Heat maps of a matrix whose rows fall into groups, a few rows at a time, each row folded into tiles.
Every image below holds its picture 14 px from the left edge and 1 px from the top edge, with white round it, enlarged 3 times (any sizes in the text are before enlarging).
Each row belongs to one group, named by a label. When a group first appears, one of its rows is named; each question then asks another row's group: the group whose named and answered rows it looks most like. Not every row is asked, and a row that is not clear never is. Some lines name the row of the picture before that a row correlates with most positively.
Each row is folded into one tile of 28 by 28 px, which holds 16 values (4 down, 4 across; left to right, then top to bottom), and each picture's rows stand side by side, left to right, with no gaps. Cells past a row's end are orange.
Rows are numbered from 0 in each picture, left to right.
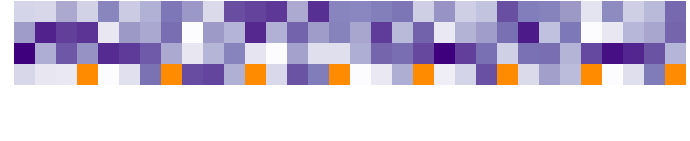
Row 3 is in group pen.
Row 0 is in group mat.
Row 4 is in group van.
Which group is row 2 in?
pen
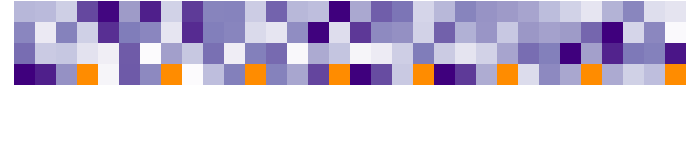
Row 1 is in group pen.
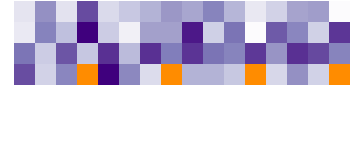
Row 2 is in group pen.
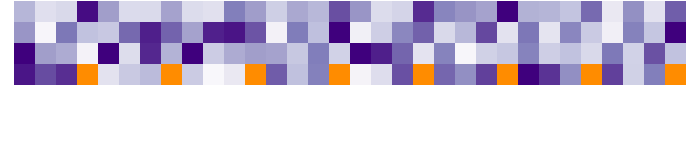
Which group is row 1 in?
mat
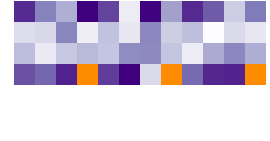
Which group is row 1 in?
pen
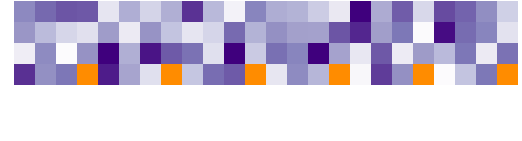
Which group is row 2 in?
mat
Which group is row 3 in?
mat
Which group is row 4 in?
pen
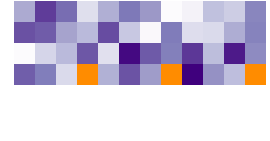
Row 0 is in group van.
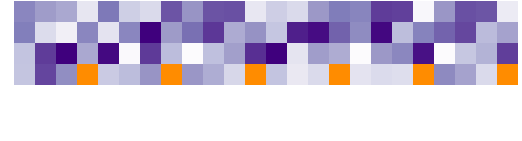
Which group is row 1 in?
mat
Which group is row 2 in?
van
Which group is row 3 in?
mat
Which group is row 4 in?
van
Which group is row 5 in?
van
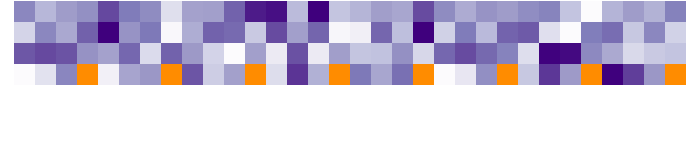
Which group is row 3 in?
pen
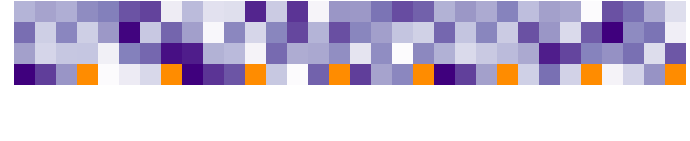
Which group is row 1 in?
van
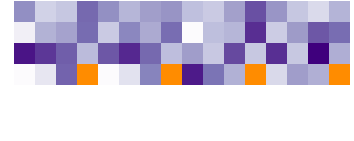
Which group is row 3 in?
mat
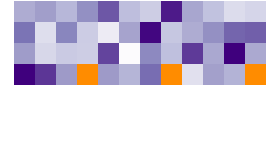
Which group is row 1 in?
mat
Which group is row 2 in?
mat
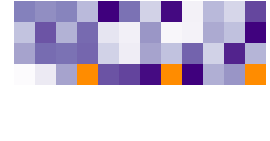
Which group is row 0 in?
van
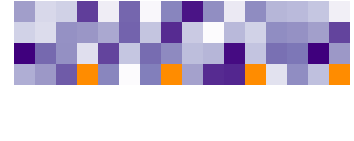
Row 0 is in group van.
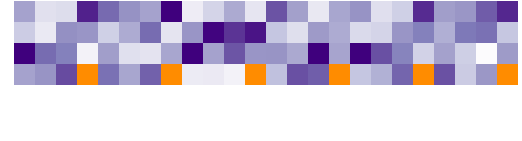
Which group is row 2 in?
mat
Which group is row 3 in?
mat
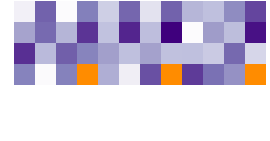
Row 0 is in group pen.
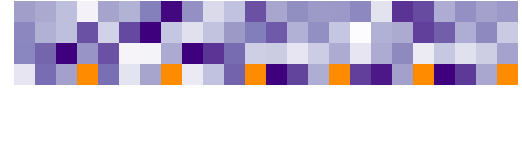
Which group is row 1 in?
mat
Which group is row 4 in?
pen
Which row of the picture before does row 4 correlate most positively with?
2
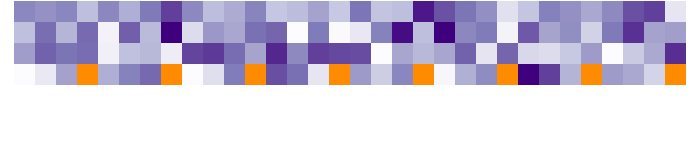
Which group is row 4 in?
mat
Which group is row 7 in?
van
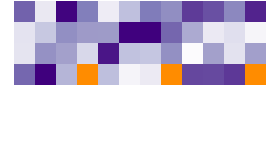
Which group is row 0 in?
pen
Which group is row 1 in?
mat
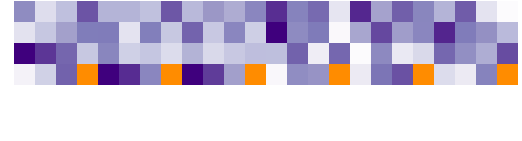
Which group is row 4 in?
pen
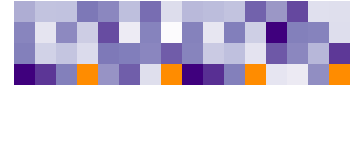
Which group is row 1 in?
pen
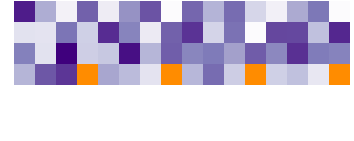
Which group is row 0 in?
mat
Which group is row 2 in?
pen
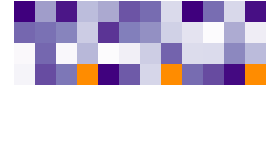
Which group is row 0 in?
pen
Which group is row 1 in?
van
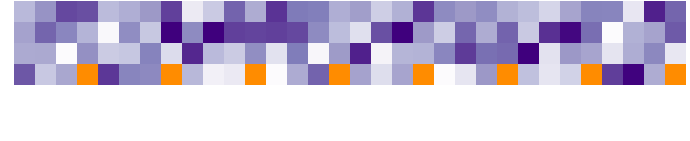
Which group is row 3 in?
pen
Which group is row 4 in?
mat
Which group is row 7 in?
pen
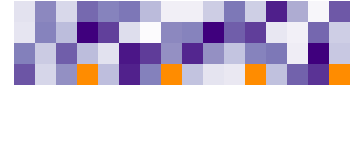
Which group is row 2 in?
mat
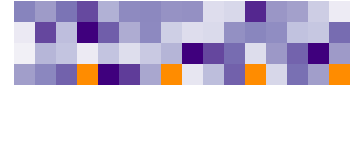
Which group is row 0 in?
pen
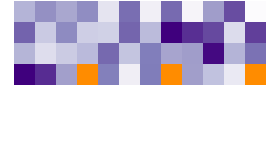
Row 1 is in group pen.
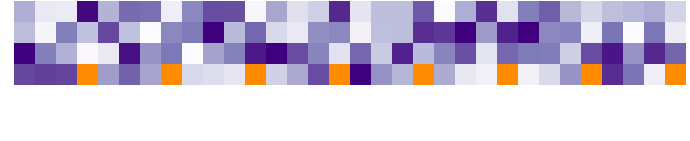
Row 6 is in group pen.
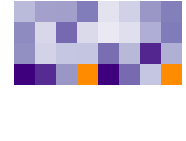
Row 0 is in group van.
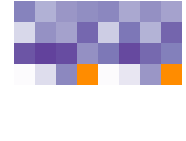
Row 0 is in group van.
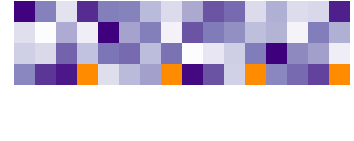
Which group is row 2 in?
van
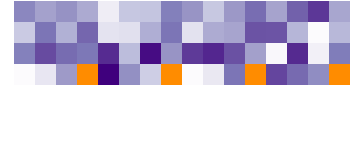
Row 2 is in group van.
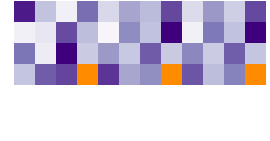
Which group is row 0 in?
mat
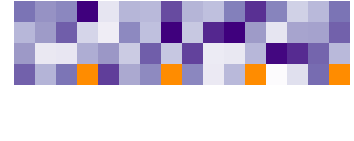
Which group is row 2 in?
mat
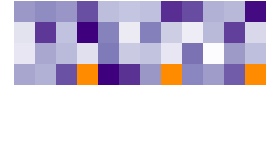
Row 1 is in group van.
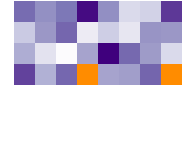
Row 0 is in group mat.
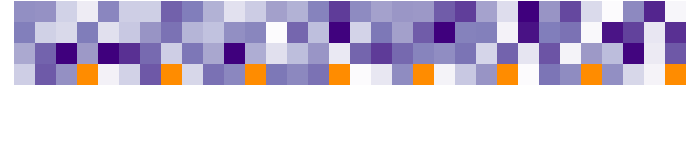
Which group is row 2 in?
mat
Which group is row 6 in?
pen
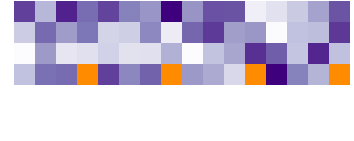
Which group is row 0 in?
pen
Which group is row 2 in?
van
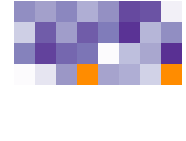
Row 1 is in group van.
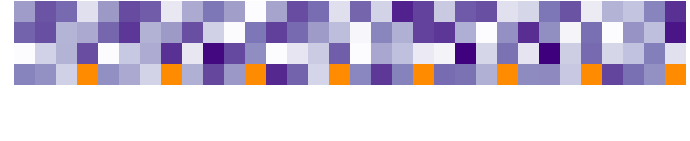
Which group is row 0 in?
van
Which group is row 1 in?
van
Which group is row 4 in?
pen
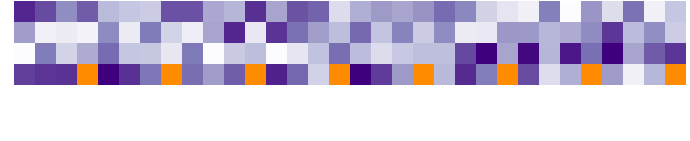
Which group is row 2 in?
mat
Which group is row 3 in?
van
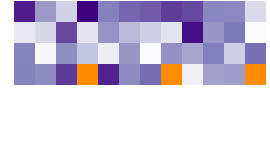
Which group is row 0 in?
mat
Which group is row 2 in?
pen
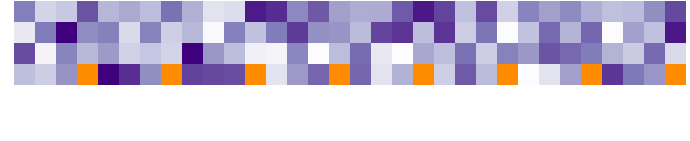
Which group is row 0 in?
mat
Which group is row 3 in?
pen
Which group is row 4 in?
mat
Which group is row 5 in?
pen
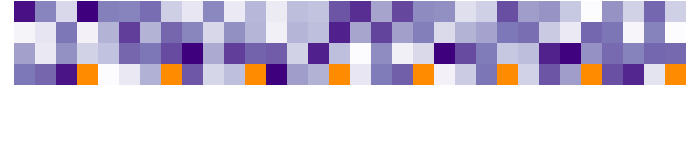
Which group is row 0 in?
mat
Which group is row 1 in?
van
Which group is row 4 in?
pen
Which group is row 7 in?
pen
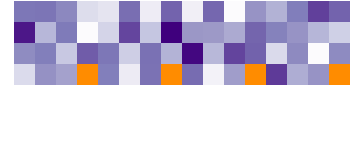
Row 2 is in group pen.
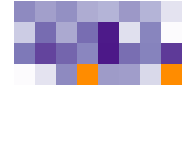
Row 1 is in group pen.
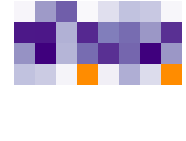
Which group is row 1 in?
mat
